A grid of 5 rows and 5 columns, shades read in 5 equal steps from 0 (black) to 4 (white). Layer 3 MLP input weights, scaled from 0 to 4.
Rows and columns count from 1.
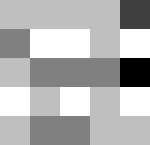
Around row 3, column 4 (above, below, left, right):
3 3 2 0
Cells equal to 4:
6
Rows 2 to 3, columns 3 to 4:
4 3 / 2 2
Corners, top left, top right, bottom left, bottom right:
3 1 3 3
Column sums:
15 14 15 14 12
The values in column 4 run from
2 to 3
